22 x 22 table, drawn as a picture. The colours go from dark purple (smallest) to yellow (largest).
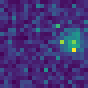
A single bump stands in the middle right. No row or column stands out. The values are skewed, with a long tail toward high values. The ninth with the highest average is the middle right. Values change most from cell to cell in the middle right.
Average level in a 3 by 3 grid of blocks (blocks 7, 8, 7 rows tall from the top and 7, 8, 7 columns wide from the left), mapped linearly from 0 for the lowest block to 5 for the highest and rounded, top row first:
0 1 0
0 1 5
0 0 0
